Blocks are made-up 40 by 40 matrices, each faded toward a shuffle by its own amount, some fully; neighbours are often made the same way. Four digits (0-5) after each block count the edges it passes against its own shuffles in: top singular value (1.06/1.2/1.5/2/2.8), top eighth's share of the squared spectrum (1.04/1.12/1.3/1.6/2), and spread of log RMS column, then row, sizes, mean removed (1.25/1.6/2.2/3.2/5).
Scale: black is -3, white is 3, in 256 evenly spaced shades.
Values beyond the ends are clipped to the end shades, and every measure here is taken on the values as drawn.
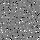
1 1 0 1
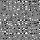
4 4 1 2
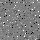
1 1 0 0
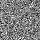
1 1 0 0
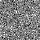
0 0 0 0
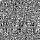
3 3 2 2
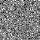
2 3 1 1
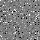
3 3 1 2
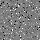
0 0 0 0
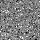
0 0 0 1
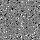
0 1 0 1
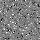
0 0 0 0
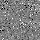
1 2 0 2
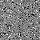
0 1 0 0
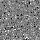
1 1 0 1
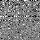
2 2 1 3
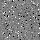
0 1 1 0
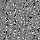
1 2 2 0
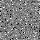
1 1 1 0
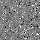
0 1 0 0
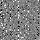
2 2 2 0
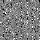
1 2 2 0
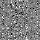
1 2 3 0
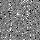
1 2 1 0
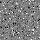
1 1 0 0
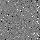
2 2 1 0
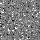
0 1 1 0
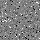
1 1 0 0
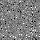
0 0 1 0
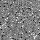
0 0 0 0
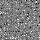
0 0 0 0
